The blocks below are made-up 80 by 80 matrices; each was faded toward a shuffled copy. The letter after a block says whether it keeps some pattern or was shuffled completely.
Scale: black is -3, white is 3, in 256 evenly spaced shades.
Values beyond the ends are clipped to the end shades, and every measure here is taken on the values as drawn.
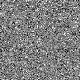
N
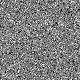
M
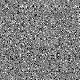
N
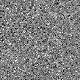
N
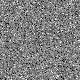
M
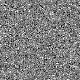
N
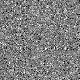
N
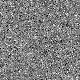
M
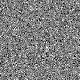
N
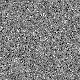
M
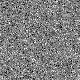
M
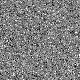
M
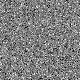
M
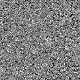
N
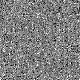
N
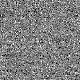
N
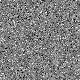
M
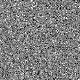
N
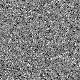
M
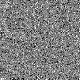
N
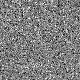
M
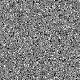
N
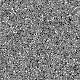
M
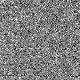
N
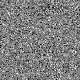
N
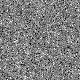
M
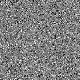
N
